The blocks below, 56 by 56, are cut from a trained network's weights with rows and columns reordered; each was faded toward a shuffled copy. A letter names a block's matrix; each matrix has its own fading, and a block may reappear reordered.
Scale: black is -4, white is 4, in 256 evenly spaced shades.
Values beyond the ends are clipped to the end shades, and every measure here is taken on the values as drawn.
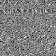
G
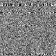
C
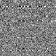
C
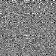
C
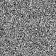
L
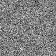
L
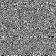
C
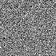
L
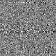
G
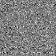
G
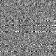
C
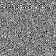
C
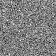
L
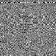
C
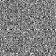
C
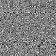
G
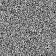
L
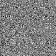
G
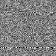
C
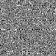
G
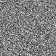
L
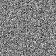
L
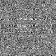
G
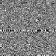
C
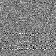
C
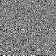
C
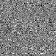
G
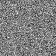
L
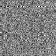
C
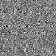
G
